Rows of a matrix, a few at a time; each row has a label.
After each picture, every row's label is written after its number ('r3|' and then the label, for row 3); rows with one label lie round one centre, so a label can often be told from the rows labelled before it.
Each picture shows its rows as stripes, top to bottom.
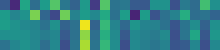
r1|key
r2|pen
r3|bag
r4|bag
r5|bag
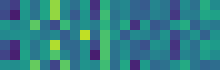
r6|key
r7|key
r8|pen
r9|bag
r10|key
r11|key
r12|pen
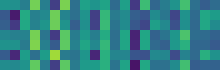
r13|pen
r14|key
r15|key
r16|pen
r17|pen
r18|key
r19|pen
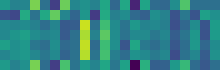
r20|pen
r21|key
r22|bag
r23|bag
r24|bag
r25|bag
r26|pen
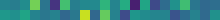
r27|pen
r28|bag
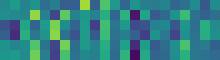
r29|bag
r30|pen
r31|key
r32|key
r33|pen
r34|pen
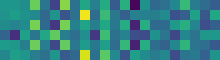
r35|pen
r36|bag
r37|pen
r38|key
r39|pen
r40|bag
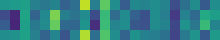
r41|bag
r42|key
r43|key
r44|bag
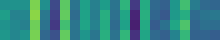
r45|pen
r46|pen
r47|pen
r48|pen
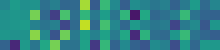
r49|bag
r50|pen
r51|bag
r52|pen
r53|key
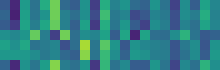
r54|key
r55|key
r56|key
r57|pen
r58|bag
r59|bag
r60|key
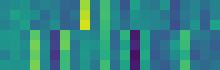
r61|bag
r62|bag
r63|bag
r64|pen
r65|pen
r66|pen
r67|pen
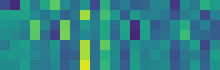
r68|key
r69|bag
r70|pen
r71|pen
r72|bag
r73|bag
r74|bag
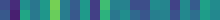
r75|key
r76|key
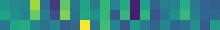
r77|pen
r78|pen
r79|bag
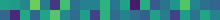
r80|pen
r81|key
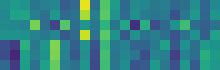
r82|bag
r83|bag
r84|pen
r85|bag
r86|key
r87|key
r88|key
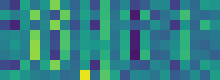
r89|key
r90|pen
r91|key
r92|pen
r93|pen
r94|pen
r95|key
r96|bag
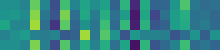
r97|pen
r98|pen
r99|pen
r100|bag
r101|pen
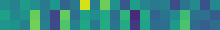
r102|bag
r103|pen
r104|pen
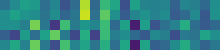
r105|bag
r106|bag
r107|pen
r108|key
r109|pen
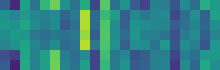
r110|key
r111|bag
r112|bag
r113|bag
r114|bag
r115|key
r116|key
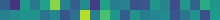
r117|key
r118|bag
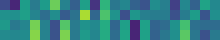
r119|key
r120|bag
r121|pen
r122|pen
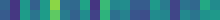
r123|key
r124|key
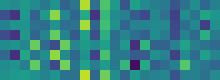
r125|bag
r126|key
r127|bag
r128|key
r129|pen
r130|key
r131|pen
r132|bag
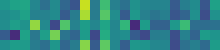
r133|bag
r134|bag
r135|pen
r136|key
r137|bag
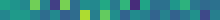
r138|pen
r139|bag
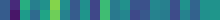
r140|key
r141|key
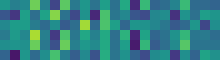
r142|pen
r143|key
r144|bag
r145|pen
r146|pen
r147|key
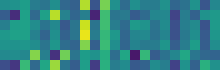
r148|bag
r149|key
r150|bag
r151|bag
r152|bag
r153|pen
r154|key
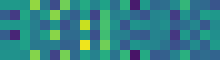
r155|pen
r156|key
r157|bag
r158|key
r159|bag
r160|pen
